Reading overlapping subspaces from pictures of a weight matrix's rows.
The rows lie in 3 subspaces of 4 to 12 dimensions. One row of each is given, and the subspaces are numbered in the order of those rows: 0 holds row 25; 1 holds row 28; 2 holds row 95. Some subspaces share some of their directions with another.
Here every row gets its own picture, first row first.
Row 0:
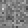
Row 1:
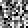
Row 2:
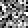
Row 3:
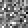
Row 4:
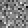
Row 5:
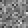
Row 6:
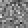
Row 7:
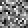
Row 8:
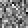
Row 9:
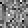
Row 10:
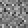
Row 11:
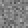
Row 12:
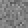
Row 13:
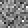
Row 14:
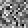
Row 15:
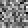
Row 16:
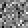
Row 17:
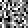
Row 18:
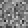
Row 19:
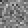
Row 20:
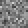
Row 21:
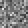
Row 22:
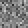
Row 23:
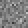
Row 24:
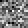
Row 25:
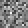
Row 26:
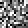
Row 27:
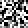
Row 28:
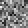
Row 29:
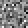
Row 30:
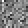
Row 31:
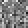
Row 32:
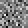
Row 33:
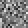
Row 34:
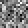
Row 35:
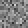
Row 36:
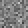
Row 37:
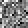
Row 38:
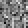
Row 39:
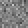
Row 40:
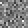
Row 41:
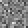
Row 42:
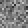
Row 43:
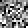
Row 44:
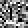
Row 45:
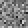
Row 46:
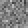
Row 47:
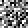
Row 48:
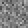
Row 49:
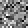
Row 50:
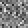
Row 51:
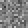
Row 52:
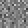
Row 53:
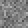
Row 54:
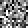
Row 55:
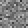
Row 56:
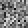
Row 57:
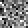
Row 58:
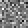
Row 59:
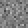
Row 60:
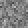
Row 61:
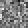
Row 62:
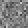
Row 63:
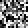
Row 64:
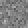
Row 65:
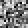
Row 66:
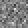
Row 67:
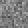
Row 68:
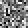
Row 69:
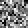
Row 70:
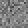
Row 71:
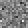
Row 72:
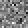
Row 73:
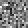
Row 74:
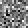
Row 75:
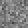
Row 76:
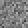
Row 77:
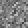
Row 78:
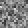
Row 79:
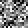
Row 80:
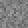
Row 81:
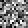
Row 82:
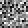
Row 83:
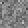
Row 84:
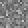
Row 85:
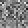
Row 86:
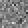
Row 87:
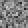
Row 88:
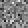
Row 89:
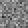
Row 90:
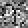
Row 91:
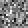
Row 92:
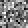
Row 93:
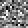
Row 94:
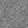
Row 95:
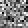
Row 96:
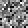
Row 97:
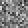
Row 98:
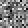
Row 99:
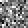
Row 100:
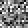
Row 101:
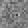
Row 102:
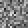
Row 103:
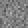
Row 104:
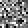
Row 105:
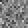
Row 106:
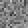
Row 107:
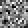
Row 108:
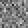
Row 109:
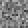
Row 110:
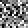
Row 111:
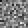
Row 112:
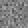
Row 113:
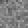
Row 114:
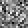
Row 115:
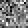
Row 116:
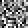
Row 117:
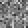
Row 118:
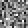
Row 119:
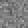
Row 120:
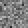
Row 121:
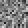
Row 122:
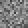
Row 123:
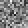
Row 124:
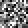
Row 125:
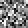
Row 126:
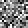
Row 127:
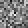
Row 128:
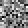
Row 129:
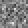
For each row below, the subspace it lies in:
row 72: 1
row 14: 0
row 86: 1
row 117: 2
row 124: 1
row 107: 1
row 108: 1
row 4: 0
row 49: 0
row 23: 1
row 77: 0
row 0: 2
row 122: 1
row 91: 0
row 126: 2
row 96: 0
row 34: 0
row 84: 2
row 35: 1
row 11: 2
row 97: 1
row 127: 1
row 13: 0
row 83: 2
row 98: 0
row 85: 0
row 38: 2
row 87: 2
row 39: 1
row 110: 1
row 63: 2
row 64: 1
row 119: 0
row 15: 2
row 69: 1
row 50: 1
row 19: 2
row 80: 1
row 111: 2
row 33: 0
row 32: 0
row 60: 1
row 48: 1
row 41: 0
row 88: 2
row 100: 0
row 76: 0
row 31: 2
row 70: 0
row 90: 2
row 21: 1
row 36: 2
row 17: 2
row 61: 2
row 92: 2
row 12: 2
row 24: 0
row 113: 0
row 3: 1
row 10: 1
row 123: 1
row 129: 1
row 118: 2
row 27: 2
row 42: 0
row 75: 1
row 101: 2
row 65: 2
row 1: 2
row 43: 0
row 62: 2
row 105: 0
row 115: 0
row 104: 2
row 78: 1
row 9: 0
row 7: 1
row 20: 1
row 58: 2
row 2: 2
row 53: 2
